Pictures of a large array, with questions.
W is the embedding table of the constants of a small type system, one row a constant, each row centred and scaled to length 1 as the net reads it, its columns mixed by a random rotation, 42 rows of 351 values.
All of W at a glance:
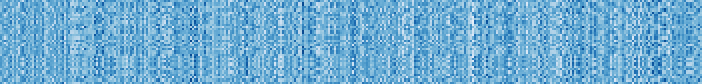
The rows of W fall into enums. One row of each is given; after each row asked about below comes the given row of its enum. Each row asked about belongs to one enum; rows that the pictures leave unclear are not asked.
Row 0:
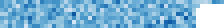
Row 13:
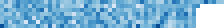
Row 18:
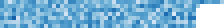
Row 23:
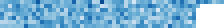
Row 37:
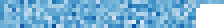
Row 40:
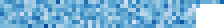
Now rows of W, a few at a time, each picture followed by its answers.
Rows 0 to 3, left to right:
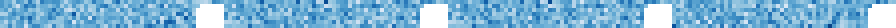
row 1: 23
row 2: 23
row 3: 13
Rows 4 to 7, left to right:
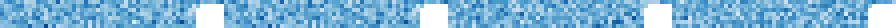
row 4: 40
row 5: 40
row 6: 0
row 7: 18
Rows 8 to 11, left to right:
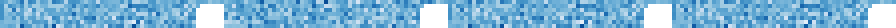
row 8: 37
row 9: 23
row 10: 37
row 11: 37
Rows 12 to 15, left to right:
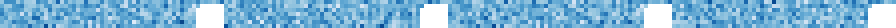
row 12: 40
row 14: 40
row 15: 23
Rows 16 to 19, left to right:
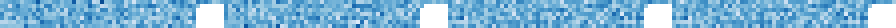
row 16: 23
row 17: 37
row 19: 18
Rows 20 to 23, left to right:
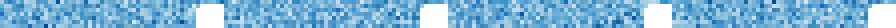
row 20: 40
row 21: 18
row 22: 0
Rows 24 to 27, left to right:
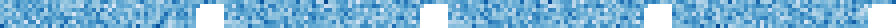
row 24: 13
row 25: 23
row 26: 23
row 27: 40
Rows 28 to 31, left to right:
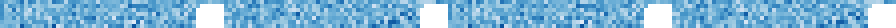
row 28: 37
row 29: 0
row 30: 37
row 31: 0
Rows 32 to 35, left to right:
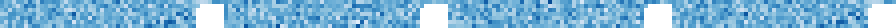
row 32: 0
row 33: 37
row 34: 23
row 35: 0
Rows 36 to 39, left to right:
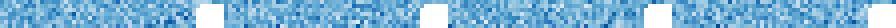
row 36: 0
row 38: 13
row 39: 40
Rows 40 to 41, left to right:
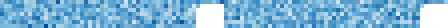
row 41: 18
